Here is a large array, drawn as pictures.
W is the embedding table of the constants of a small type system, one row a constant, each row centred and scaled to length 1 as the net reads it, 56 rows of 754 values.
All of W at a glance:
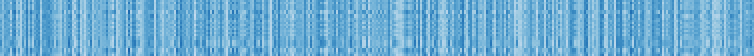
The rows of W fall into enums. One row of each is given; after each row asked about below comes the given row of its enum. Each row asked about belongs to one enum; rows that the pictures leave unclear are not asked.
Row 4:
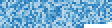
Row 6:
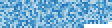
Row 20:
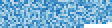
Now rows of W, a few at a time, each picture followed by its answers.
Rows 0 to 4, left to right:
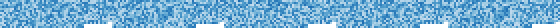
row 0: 6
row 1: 4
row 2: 20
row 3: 6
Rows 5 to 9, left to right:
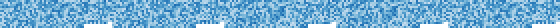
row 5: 6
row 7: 4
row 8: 4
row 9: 6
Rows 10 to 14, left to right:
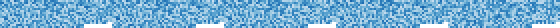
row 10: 20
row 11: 20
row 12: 20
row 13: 20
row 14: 6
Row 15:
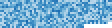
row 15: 6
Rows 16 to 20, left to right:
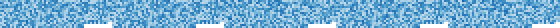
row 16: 6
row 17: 6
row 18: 20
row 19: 6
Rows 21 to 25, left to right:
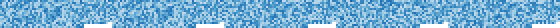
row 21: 4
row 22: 4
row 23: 6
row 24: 20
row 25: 6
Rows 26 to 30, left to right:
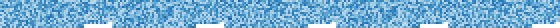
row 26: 6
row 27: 4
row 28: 20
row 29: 4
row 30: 20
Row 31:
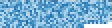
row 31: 6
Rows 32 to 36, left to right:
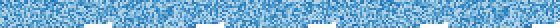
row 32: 20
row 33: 4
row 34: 6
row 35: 20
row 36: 4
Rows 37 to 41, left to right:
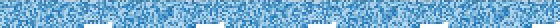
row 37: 6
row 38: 4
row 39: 6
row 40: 4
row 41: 4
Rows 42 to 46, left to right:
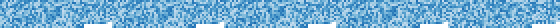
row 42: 4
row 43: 4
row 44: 4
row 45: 4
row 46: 6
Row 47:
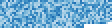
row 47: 4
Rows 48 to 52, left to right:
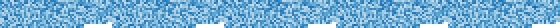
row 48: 20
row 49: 20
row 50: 20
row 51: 20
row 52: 20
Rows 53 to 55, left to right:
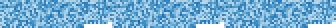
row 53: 6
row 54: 6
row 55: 6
